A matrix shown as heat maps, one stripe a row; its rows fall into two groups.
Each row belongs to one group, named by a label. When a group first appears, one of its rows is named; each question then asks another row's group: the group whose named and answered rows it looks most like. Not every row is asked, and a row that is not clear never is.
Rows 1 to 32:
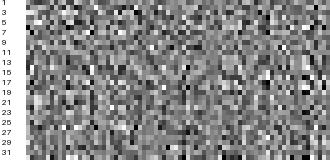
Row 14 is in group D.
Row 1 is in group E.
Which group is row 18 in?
D
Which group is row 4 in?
D
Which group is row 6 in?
D
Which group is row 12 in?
D
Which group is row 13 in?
D
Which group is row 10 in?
D
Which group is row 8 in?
E
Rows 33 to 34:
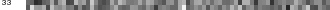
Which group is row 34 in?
D
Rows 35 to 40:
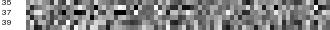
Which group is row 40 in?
E
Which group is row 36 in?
E
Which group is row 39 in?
E
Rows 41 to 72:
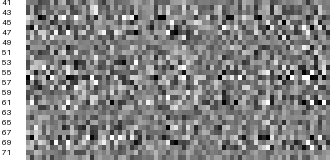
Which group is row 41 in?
E
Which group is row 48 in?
D
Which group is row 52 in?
E
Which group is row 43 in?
E
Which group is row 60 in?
E
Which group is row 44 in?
E
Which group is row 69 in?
E
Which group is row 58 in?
E
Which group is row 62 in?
E
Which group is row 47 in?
E
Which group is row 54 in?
D
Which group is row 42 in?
E
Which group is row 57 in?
E
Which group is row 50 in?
D
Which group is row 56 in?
D
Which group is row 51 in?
E
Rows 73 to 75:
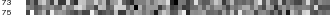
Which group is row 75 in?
D
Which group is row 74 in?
E
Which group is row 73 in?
E
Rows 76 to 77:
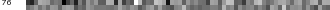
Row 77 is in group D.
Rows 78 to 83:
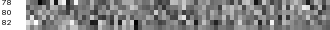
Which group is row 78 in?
E
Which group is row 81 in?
D
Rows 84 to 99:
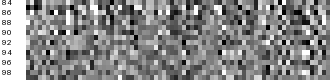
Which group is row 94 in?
D
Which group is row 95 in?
D
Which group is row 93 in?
E
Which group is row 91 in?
E
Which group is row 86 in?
E
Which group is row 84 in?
D
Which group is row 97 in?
D
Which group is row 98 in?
D
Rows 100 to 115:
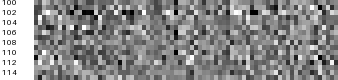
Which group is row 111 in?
D
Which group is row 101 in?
D
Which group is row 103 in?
D
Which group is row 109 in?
D
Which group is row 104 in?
D
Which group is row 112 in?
D
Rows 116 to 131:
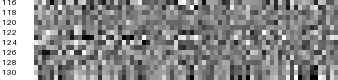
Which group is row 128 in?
E
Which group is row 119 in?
D
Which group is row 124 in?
E
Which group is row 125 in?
E
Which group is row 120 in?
D
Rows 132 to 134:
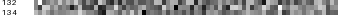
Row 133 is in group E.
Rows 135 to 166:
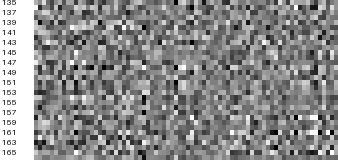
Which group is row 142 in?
D
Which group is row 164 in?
D
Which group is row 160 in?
E
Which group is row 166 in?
E
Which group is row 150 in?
E
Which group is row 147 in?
E
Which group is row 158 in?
D
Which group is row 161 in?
D
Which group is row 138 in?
D
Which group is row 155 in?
E
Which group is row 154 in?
E
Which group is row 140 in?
E
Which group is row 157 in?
E
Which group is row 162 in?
D
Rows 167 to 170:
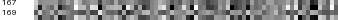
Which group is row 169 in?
D
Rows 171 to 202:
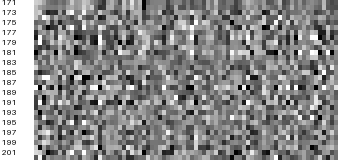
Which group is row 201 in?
E
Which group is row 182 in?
D
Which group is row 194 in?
D
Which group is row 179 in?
D
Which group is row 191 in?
D
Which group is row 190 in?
E
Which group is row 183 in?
D
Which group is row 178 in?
D
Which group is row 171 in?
E
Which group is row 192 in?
D
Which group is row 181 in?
D
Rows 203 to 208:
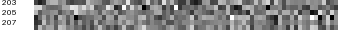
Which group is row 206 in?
D
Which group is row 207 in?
D
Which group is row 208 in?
D
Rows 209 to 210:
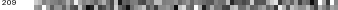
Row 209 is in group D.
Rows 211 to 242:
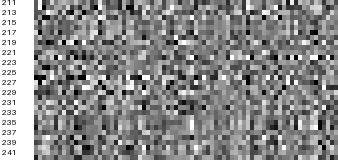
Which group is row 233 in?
E
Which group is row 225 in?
D
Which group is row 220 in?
E
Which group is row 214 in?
E
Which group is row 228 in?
E
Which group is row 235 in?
D
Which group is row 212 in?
D
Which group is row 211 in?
D
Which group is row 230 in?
D
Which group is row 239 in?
D
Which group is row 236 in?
D
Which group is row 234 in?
D
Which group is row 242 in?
D
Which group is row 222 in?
D
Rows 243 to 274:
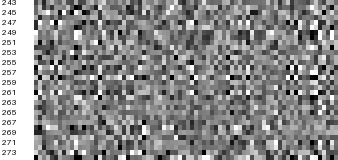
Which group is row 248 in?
D
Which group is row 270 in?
E
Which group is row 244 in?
D
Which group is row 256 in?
D
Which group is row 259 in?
D
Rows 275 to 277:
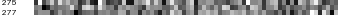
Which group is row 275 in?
D
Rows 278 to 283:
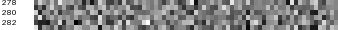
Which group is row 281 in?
D
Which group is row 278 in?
D
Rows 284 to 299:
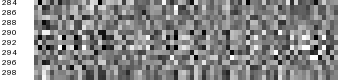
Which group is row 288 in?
E
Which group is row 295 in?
D
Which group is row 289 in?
E
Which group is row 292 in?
D
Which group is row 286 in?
E
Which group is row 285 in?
E
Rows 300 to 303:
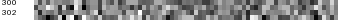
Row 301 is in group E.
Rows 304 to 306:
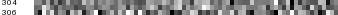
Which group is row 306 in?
D
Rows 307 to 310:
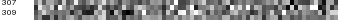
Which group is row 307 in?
E
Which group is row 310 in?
E
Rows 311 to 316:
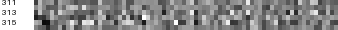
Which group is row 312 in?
E
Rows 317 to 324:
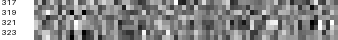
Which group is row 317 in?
E
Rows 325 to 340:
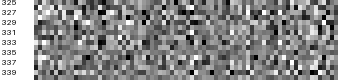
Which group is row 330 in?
D
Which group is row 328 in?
E
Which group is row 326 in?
D
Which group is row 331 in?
D
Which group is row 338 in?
D
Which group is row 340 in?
D
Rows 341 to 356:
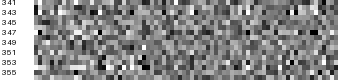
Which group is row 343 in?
D
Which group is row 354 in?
E
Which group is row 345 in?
E
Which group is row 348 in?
E
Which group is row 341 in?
E
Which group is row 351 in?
D
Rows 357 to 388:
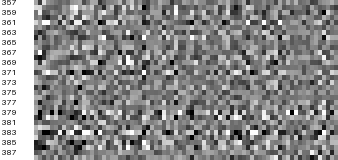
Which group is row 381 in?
E
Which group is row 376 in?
E
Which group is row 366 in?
E
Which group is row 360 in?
E
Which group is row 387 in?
D
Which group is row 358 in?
E
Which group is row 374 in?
E
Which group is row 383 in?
E
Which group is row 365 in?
E
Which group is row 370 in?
E
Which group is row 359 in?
E
